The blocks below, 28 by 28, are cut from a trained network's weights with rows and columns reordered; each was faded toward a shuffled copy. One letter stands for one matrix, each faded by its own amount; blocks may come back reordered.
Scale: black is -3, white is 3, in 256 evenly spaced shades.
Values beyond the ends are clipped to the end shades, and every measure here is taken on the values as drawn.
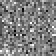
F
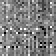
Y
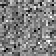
F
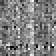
Y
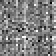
Y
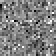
F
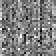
Y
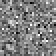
F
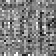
Y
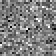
F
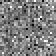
F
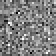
F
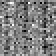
Y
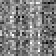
Y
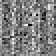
Y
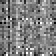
Y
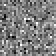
F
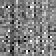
Y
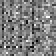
Y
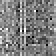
Y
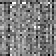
Y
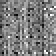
Y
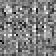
Y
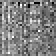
Y
